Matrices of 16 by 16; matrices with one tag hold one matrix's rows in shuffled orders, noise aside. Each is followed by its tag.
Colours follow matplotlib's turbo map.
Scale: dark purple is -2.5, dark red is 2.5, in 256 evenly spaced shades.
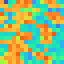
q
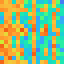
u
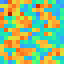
q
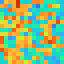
q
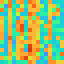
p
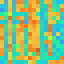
p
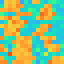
q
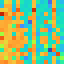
u
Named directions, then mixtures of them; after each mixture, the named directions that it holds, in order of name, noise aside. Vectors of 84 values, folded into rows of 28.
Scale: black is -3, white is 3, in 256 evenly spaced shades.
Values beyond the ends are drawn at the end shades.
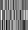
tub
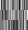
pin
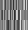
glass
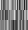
glass, pin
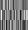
tub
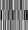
pin, tub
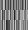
glass, tub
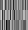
glass, tub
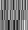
glass, pin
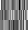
pin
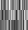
pin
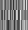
glass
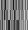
glass, pin, tub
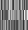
pin, tub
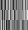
glass, pin, tub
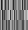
glass, pin, tub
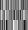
pin, tub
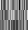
pin
